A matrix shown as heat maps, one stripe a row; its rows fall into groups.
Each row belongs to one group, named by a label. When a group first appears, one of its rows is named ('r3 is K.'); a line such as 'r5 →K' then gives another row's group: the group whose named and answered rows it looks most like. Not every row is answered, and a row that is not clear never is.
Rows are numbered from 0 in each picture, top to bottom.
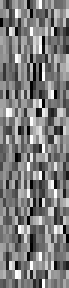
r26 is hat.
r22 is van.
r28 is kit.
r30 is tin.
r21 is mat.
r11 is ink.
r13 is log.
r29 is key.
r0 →kit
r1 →tin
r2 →hat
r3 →key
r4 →ink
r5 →ink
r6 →tin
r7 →van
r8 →van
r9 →hat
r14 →kit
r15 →log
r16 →van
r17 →key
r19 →ink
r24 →kit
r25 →mat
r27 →hat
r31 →van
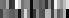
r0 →tin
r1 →hat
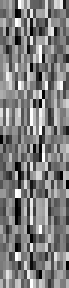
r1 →key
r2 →tin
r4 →key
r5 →kit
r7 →tin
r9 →mat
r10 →ink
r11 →van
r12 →log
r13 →log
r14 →ink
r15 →hat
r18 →key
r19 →kit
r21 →tin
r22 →key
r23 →key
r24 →key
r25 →kit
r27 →key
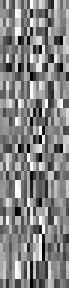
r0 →log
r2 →log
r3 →tin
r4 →kit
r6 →log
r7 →kit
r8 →hat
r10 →log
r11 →mat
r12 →van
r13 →tin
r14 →ink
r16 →kit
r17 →mat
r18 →log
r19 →hat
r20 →tin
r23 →key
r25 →van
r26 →ink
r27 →ink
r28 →ink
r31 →hat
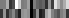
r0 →tin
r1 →hat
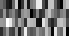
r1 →hat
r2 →mat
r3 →hat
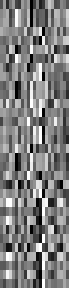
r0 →hat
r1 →tin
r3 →ink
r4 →van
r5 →key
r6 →tin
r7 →kit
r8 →ink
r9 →key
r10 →key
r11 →log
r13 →mat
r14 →ink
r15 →ink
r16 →tin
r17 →key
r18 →key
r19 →mat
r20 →kit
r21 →ink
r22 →mat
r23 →van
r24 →mat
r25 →hat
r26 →van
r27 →kit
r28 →mat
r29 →van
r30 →mat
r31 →van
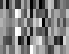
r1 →tin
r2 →ink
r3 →tin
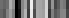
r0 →key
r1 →key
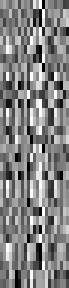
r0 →ink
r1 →van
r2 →van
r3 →ink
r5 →mat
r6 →van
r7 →ink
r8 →log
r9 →kit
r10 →mat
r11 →kit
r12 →log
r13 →log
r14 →kit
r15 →tin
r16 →ink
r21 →log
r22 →kit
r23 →van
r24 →log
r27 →mat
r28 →mat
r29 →van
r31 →key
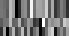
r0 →key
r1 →key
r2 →van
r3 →hat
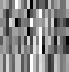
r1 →kit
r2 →key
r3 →kit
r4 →ink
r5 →ink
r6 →log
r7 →log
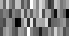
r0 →log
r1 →ink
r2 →key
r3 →mat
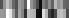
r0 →mat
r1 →mat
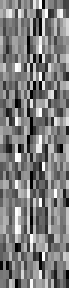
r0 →ink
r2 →van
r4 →kit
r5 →kit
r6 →van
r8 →ink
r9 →van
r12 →kit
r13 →tin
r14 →hat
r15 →kit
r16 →kit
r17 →tin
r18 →van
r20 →tin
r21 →mat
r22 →ink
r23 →tin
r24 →tin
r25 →tin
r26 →log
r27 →key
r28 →van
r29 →hat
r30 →ink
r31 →key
